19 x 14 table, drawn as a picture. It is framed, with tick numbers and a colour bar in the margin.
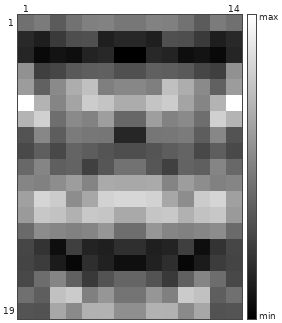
The grain runs across in streaks. Stripes running across repeat 3 times from top to bottom. No seam splits the table. It is mirror symmetric from left to right.
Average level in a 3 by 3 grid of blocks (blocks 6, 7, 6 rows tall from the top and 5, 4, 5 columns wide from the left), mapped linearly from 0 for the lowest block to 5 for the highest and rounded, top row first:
1 0 1 / 5 5 5 / 0 0 0
